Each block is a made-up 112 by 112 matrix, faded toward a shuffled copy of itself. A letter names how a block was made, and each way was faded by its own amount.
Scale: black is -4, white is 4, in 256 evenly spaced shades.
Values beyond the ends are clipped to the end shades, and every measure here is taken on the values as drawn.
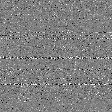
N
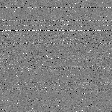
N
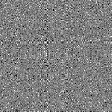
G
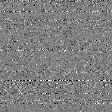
N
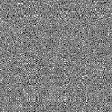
G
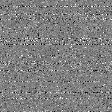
N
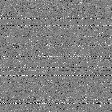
N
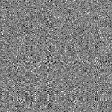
G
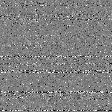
N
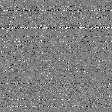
N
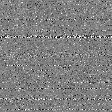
N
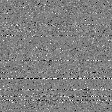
N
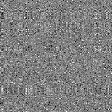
G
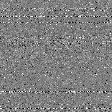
N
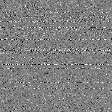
N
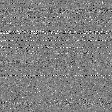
N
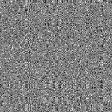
G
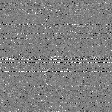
N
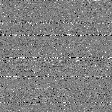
N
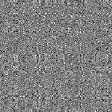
G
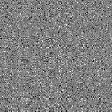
G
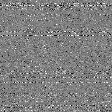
N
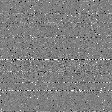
N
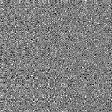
G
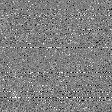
N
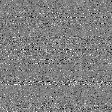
N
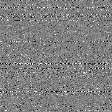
N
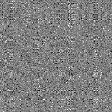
G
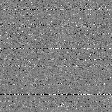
N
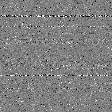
N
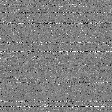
N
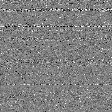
N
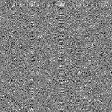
G
